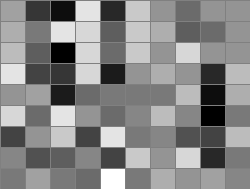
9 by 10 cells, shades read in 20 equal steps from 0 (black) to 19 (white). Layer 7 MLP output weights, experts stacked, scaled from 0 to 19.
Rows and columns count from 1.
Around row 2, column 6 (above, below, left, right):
15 15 7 13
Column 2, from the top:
4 9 7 5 12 8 11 6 12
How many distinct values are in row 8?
9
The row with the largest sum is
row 2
